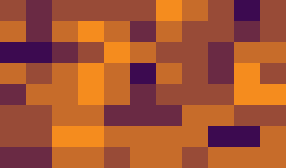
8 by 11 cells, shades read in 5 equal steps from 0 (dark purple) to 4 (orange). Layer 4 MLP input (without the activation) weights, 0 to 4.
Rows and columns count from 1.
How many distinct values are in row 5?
4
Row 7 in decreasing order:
4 4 3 3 3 3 3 2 2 0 0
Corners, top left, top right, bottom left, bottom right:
2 2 1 3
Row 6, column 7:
1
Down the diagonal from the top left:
2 1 1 4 3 1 3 2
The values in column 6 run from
0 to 3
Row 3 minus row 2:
-3 -1 -2 -2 1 2 -1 0 -1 2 1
